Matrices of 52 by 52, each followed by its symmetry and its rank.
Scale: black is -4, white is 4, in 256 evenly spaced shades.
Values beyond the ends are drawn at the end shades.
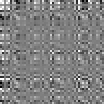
symmetric, rank two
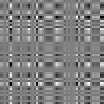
neither, rank one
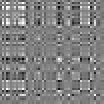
symmetric, rank two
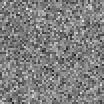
neither, full rank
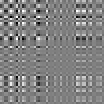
symmetric, rank one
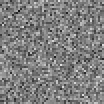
neither, full rank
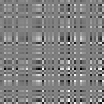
symmetric, rank one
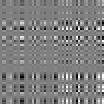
neither, rank one
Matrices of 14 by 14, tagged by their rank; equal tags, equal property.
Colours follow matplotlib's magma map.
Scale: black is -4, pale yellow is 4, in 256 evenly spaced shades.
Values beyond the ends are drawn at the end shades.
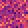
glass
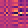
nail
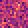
glass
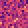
glass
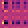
nail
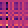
nail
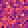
glass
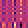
nail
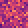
glass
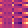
nail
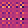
nail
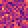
glass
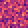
glass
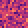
glass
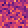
glass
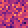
glass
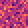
glass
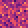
glass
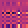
nail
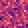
glass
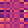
nail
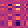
nail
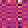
nail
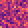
glass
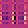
nail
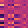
nail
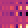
nail
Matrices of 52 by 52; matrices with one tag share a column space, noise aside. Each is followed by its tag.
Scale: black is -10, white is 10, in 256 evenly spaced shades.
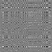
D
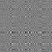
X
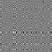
X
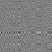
X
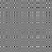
D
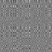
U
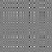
D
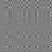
D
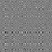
X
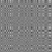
U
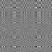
D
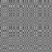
U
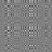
U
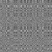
U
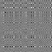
D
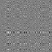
X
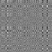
U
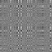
U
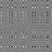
D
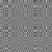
U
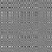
D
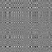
D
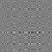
X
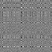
D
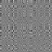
U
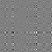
X
